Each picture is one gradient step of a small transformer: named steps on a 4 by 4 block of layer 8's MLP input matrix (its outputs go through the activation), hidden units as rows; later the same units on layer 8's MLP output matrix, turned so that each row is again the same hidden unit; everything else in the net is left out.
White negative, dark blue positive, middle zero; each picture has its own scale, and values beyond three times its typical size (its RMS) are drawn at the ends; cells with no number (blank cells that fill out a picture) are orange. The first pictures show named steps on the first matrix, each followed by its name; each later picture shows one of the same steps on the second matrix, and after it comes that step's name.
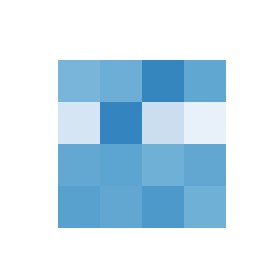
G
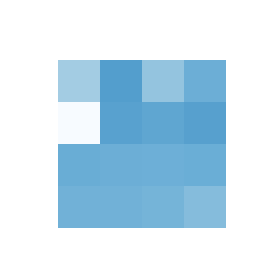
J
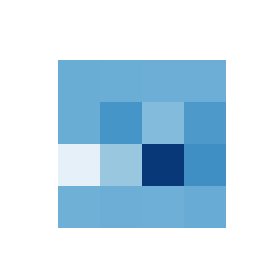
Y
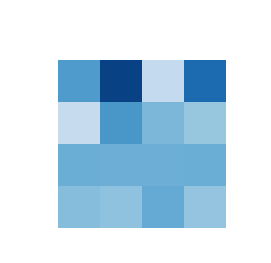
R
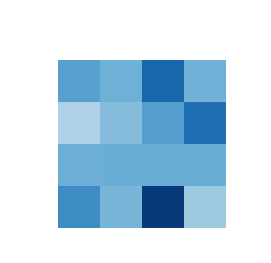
J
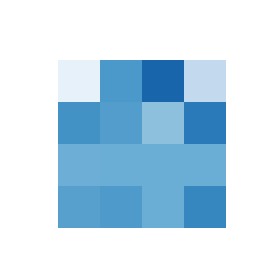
R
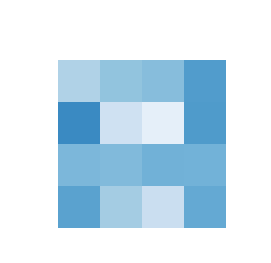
G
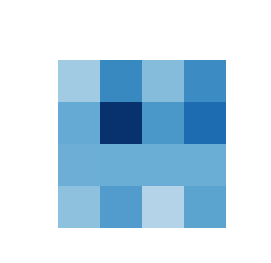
J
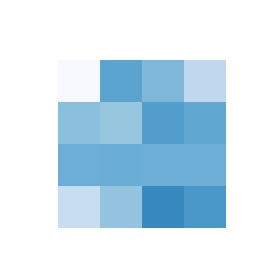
R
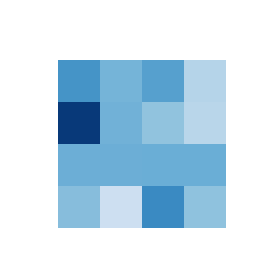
J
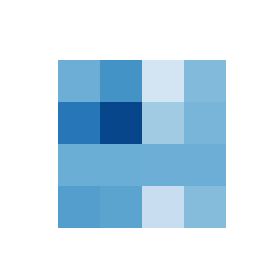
J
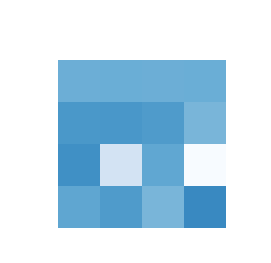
Y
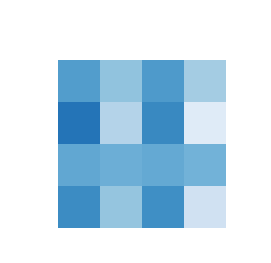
G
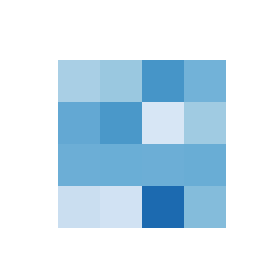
J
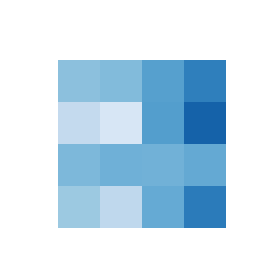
G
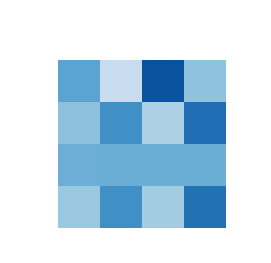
R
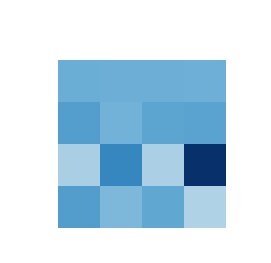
Y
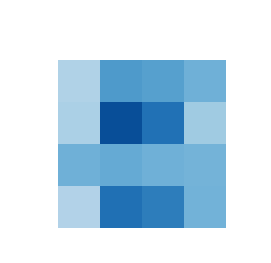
G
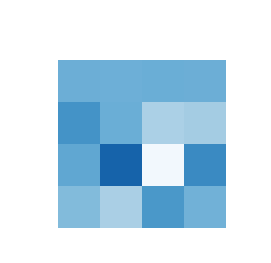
Y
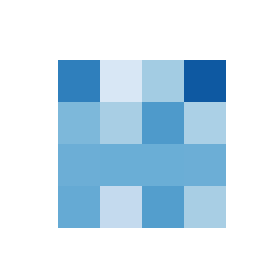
R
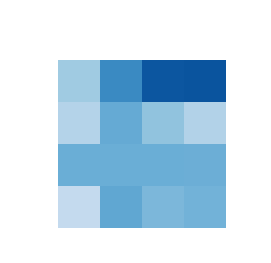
R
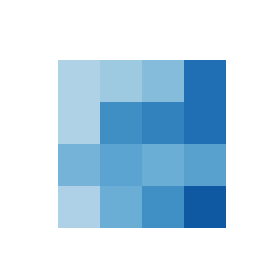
G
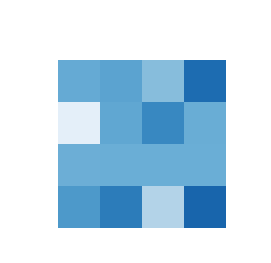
J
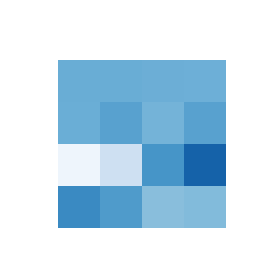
Y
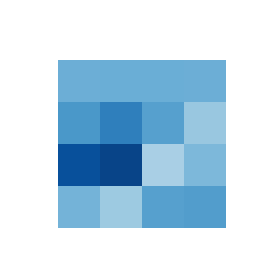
Y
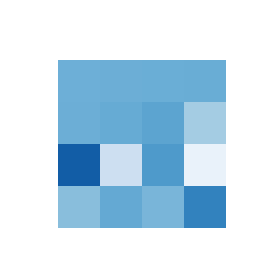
Y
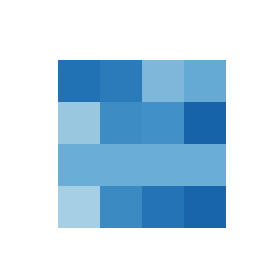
R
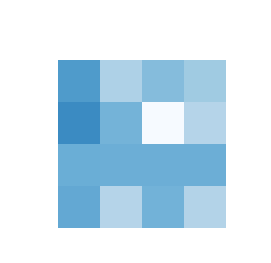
J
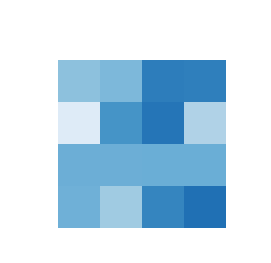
J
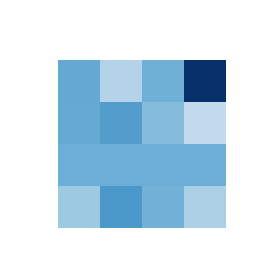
R
